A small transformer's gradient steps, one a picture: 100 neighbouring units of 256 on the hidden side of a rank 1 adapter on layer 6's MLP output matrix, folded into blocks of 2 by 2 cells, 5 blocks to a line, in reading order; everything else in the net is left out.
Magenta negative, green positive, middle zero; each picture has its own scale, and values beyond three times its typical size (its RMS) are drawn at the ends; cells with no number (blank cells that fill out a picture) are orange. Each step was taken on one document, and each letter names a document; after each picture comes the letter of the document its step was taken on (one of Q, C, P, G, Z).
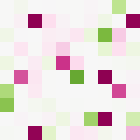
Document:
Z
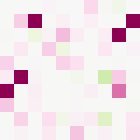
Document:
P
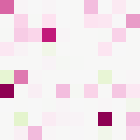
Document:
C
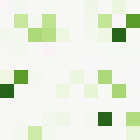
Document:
C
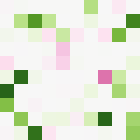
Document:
Z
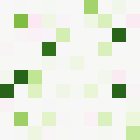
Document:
C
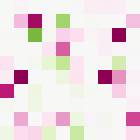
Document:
P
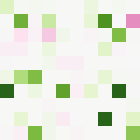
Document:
C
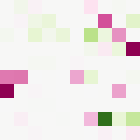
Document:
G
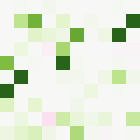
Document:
P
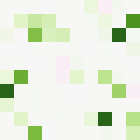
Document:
Z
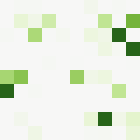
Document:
G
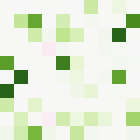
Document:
P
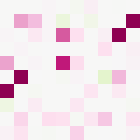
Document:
P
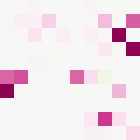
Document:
G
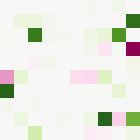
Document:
G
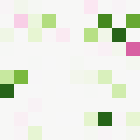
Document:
G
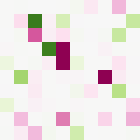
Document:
P
